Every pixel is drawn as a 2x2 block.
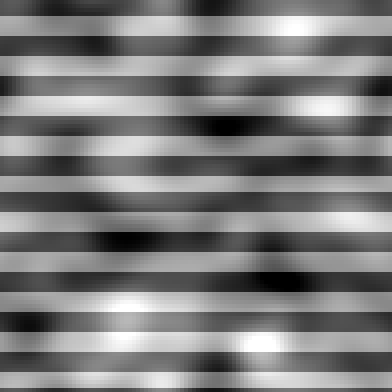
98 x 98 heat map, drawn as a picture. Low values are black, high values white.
Stripes: horizontal, repeating 10 times. Lone odd cells: none. Slope: none.
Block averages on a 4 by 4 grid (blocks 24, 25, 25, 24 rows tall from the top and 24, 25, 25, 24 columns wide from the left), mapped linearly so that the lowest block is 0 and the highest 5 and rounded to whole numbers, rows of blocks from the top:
1 2 2 2 / 2 3 1 2 / 1 0 0 2 / 2 5 3 2
